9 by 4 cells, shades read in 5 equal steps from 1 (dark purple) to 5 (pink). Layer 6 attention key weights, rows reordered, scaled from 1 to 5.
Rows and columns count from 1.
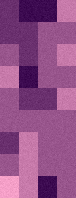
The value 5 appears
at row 9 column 1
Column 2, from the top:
1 2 2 1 2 3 4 4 4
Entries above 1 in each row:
2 4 4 3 4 4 4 4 3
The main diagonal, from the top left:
2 2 3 3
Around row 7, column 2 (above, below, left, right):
3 4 2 3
